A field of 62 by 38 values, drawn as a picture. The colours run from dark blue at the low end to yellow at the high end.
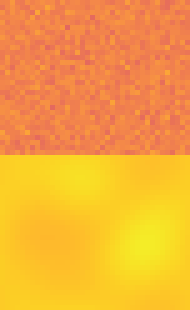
It is made of 2 by 1 panels. Panel 1,1: high, fine-grained, faint in contrast. Panel 2,1: very high, smooth, faint in contrast.
